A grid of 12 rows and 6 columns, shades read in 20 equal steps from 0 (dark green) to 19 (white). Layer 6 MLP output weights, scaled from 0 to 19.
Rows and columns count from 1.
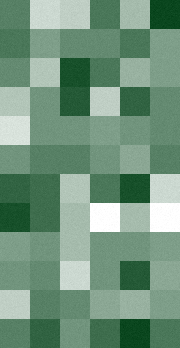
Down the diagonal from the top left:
6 9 1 14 8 6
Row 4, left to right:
13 8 2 14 3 7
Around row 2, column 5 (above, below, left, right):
12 11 7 9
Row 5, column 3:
8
